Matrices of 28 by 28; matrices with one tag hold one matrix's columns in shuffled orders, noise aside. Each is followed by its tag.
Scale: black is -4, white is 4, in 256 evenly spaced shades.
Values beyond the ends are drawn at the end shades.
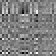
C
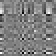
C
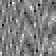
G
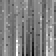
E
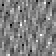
G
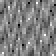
G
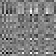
C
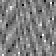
G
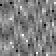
G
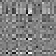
C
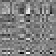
C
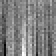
E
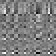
C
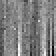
E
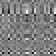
C
